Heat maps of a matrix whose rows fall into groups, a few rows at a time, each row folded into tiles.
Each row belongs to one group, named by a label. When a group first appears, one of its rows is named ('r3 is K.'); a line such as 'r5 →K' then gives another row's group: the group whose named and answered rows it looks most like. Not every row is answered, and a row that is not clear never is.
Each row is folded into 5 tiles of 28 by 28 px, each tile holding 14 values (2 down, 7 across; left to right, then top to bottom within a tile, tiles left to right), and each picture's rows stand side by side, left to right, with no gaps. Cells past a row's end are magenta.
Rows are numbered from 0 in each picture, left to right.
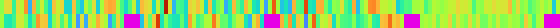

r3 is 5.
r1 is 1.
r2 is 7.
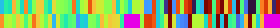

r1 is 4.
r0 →7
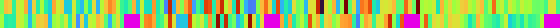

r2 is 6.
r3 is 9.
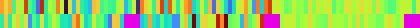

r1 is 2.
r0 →1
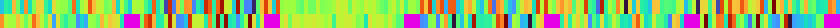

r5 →9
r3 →2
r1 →4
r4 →1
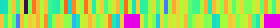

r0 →6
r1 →6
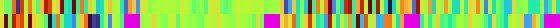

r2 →4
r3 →1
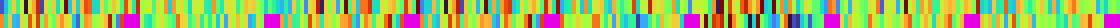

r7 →7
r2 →6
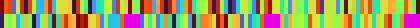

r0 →2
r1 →2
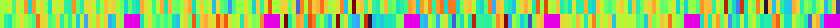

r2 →9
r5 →1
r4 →7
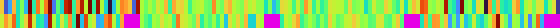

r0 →4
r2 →1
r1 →5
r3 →1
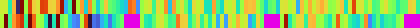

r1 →5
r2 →9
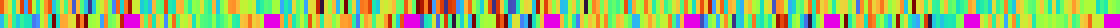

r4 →6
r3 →2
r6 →9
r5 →2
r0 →2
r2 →6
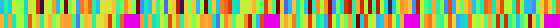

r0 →6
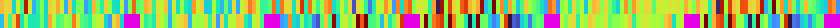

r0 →1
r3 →9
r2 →2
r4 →6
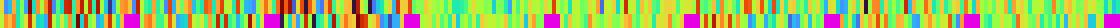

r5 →9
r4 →6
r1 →4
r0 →4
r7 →5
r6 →6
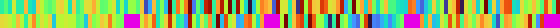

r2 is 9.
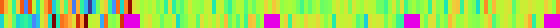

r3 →6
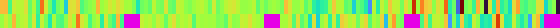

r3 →1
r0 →1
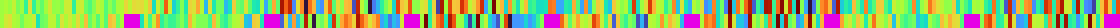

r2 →2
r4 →7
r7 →4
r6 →7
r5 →4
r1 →1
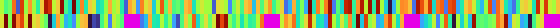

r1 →2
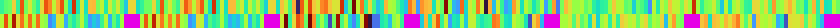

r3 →1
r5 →7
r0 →9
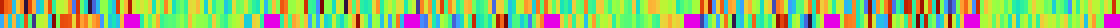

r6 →4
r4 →7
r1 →1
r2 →1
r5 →2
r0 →2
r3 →2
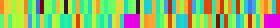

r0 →1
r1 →4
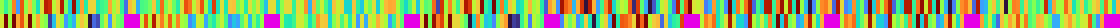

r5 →4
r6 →4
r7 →6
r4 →2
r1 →9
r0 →9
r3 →9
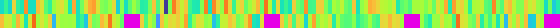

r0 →7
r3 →5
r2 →7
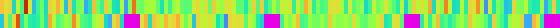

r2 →1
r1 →7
